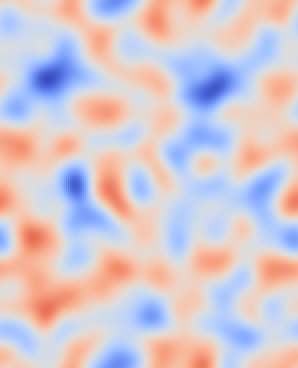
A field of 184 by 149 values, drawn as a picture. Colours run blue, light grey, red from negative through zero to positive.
Lone odd cells: none. Ninth with the lowest average: top left. Grain: smooth. Ninth with the highest average: bottom left. Slope: none. Seam: none. Average level on the scale: 50%.
